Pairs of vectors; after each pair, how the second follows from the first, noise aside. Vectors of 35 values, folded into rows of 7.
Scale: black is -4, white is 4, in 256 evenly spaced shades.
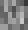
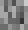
negated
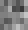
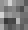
reversed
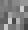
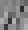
negated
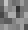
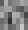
reversed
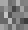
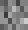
negated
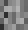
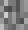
negated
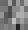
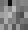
reversed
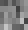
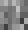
negated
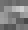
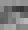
negated
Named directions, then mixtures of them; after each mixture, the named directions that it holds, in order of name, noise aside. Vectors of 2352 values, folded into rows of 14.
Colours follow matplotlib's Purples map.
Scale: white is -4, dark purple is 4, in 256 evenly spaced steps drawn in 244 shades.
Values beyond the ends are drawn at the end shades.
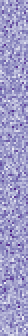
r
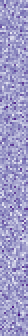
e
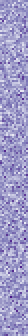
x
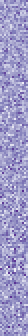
e, r, x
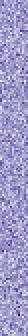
e, r, x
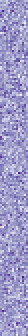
e, r, x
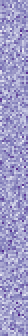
e, r, x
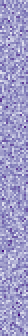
e, r, x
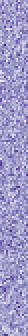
r, x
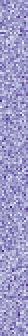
e, x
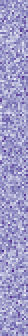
e, x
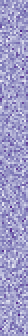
e, r, x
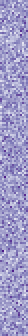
e, x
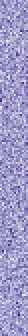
e, r, x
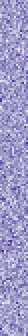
e, r, x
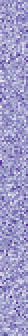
r, x
